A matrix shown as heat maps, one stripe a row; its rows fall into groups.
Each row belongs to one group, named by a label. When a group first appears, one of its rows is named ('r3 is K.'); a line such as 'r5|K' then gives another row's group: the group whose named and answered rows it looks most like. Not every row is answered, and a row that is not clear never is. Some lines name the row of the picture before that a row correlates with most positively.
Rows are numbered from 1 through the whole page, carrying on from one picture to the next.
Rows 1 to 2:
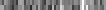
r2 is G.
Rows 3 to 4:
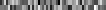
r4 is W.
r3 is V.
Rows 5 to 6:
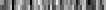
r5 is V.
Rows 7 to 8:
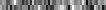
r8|W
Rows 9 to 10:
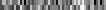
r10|G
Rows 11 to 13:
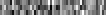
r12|V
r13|G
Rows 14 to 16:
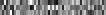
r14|V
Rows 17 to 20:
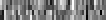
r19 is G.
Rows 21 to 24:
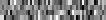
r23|W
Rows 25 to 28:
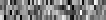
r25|W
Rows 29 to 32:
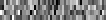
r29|V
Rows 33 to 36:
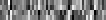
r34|W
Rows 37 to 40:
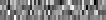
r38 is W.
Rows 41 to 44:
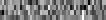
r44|G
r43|V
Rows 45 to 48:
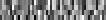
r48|G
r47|W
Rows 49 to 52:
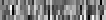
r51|V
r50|V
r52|G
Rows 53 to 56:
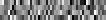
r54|V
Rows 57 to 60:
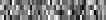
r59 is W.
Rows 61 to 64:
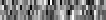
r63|W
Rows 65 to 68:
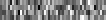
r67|G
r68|G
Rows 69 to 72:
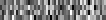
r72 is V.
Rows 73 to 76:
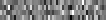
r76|W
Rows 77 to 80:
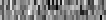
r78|V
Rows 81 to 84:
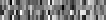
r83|G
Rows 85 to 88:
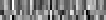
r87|G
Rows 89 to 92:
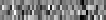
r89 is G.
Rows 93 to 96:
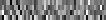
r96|G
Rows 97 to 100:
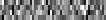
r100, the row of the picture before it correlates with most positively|96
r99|V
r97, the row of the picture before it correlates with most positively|95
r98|G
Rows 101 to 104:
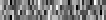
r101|W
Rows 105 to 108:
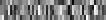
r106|W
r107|W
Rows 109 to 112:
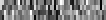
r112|V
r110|G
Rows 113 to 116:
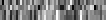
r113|G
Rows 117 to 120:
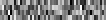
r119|W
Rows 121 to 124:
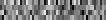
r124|G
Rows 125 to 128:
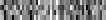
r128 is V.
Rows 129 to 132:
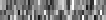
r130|W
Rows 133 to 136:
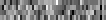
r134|G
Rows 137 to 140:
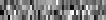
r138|W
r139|V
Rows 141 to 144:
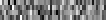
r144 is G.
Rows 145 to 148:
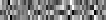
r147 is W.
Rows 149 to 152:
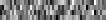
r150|G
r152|V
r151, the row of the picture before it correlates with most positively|147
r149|W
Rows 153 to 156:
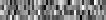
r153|W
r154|G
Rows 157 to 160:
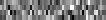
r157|V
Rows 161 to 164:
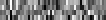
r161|V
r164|W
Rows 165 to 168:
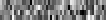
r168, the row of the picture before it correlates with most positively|163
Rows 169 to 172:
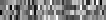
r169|G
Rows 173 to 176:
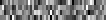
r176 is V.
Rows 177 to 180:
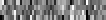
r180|G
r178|W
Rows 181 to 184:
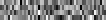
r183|W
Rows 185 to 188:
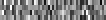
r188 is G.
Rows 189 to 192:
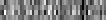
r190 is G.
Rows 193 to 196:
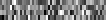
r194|V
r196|V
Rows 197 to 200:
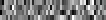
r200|W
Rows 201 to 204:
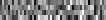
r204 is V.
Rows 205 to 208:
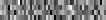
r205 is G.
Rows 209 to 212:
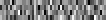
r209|V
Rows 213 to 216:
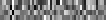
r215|V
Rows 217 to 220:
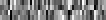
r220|W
